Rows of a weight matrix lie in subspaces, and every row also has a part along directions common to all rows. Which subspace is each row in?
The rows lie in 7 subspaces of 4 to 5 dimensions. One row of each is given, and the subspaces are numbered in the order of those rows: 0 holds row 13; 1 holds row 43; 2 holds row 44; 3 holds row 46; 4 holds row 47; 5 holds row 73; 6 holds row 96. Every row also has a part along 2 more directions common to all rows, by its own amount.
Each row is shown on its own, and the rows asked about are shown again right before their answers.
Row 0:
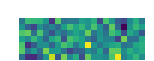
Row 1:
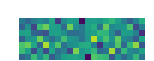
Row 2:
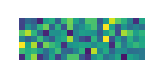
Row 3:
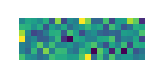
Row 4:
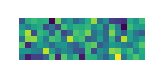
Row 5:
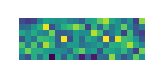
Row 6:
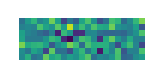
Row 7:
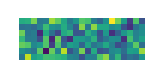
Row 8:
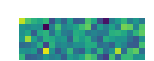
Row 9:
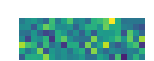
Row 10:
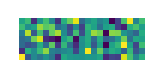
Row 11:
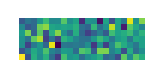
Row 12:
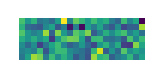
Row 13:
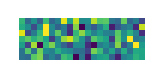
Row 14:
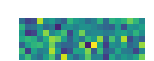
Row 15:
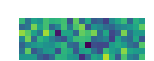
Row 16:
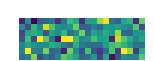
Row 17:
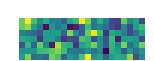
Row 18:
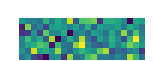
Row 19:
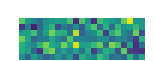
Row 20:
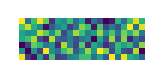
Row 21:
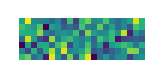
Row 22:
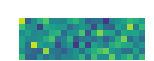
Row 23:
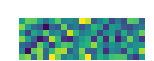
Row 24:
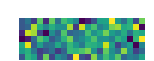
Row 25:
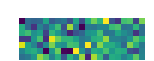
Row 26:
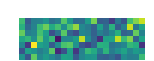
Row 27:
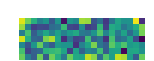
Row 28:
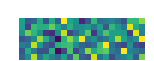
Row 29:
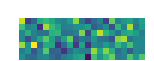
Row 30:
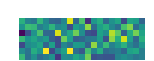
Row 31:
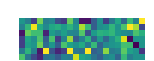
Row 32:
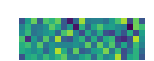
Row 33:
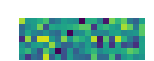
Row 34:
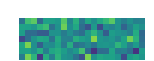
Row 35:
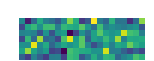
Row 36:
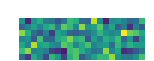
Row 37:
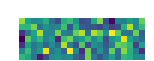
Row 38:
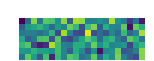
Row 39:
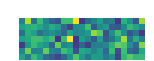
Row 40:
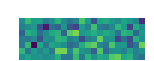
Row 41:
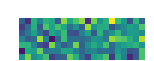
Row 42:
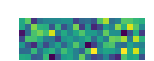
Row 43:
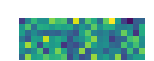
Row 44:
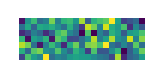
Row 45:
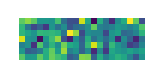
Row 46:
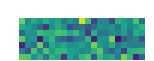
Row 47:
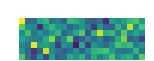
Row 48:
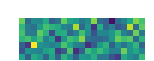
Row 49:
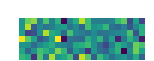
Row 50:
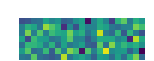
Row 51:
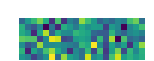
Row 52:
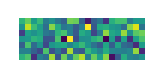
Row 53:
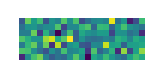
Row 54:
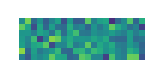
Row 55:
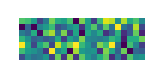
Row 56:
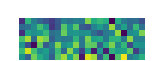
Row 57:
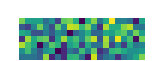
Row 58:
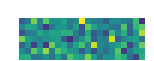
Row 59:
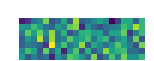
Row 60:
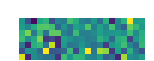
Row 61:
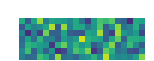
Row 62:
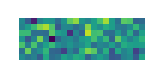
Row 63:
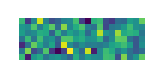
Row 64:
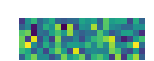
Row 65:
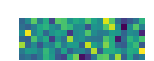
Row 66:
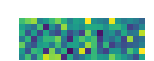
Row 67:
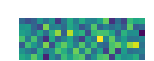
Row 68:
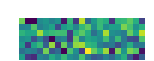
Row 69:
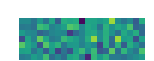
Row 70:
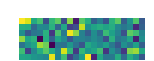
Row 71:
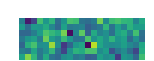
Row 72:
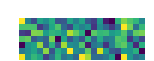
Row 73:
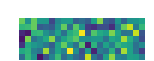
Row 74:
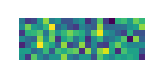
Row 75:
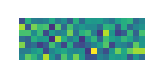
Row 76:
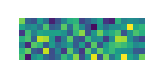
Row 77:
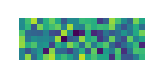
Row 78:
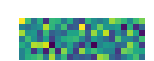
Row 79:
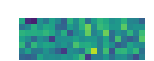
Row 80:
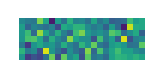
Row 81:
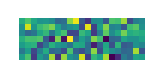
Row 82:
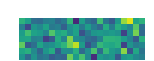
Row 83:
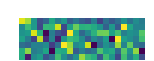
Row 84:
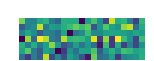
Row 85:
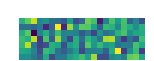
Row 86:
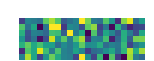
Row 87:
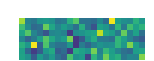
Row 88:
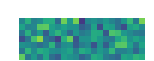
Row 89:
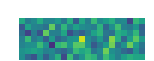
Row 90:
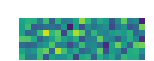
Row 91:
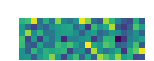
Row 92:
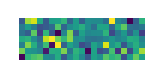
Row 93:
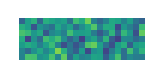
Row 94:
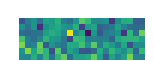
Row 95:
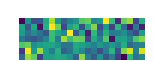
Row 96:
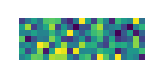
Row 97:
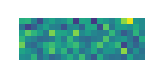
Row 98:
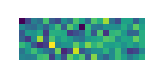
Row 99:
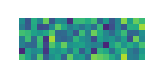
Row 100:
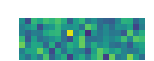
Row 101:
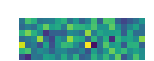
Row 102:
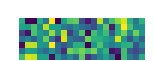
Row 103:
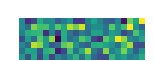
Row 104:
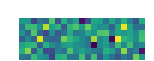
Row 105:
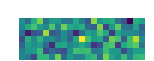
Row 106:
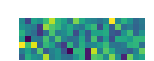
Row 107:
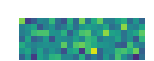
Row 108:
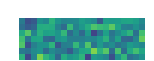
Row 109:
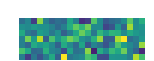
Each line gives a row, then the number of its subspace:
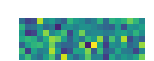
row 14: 3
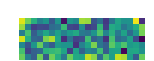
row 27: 4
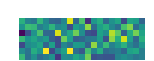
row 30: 2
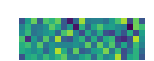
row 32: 6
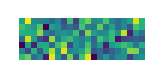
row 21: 4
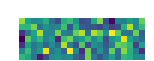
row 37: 5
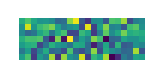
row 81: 0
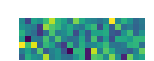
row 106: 4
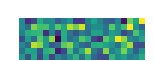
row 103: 0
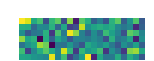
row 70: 2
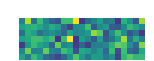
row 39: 5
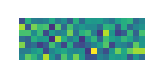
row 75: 1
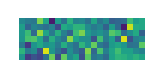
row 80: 3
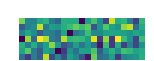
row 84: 6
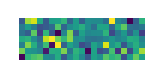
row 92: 5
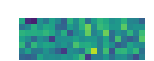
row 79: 5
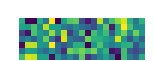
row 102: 3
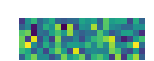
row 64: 6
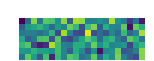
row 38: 2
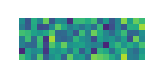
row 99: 2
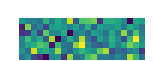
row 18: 1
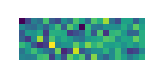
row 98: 2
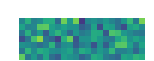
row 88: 5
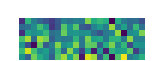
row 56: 4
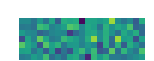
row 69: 6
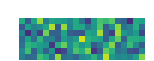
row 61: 1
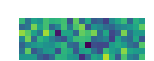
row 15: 2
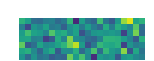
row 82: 1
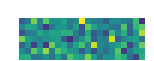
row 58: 2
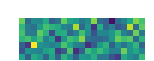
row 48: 0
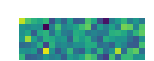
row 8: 6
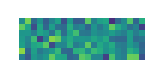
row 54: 2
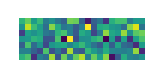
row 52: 0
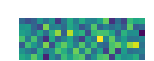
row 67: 6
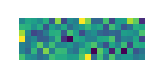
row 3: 5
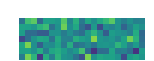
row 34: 5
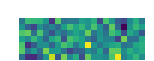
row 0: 3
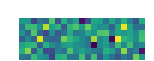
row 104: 3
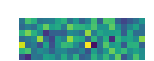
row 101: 3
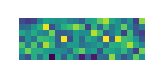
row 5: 0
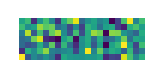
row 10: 5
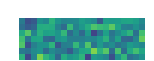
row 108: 5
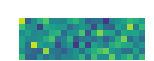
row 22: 4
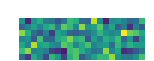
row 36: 1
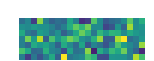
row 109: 3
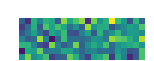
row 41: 2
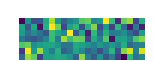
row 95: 4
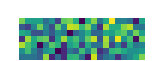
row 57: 6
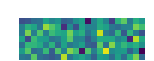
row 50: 6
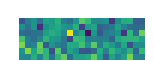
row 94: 4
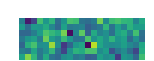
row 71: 3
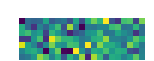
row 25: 2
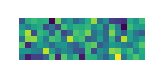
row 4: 3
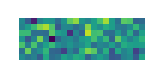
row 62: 5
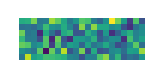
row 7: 2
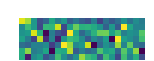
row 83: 3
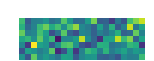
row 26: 0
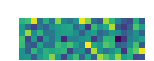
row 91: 3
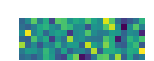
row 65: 3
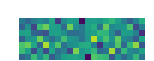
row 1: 6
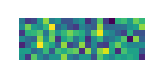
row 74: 6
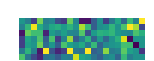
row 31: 0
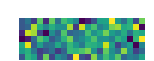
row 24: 0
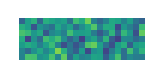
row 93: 1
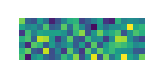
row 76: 4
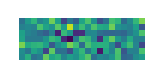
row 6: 0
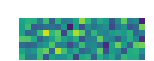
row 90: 0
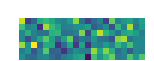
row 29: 4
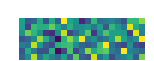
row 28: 0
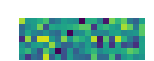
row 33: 6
